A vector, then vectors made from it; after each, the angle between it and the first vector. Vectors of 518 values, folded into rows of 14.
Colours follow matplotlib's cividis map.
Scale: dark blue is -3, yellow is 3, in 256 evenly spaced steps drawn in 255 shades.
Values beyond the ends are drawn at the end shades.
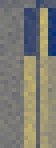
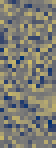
orthogonal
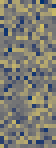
orthogonal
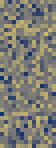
orthogonal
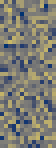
orthogonal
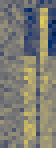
nearly parallel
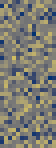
orthogonal
